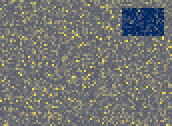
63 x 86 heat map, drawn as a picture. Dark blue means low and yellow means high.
Odd patch: lower, in the top right. Mirror symmetry: none. Ninth with the lowest average: top right. Histogram: heavy tails on both sides. Stripes: none.
